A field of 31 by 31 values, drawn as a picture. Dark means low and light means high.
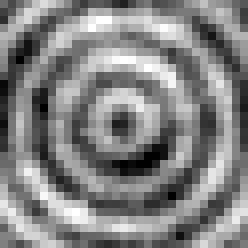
There is no overall slope. Rings spread out from the centre. The field is mottled with small blotches. No single row or column stands out from its neighbours. Overall the values sit about 50% of the way up the scale.
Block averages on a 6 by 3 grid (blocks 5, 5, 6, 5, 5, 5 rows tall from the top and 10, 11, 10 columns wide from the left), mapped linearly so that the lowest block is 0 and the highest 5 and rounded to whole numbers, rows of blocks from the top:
3 4 3
1 5 2
1 3 2
1 0 2
3 1 2
4 3 3
